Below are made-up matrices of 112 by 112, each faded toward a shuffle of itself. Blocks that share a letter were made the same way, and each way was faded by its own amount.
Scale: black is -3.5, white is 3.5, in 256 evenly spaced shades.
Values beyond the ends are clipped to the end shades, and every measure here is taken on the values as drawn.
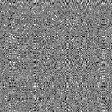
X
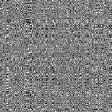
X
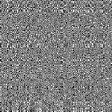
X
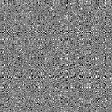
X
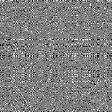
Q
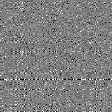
Q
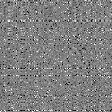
Q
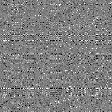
Q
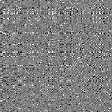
Q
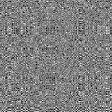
X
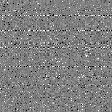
Q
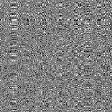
X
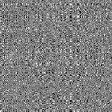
X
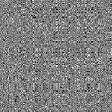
X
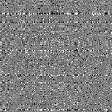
Q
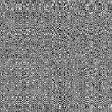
X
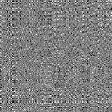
X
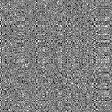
X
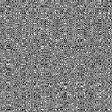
X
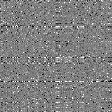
Q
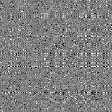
Q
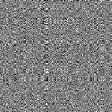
X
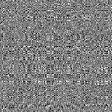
X
